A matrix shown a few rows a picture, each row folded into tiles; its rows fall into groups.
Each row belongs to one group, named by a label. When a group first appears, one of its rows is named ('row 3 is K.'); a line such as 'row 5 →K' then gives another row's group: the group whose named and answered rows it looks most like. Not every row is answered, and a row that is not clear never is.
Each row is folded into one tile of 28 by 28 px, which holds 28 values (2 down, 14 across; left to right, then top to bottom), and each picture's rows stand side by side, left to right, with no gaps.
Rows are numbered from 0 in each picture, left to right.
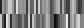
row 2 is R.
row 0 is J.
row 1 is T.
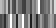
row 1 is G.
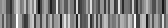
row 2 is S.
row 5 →R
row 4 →S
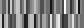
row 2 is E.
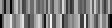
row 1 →S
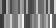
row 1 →S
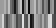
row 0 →E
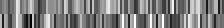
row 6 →G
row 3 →G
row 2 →G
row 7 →E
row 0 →T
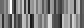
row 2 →S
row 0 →G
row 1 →J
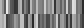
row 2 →T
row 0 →E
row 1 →J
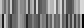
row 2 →G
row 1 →G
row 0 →T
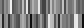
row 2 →T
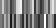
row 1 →G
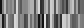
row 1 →G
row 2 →S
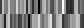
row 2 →E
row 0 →J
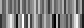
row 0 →S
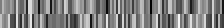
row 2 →G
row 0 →J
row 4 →R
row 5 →E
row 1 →E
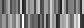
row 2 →S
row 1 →G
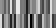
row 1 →J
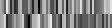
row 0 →E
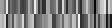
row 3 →T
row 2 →S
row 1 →E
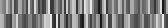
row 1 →E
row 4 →E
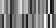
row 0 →T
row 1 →S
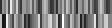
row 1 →R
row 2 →J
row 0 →J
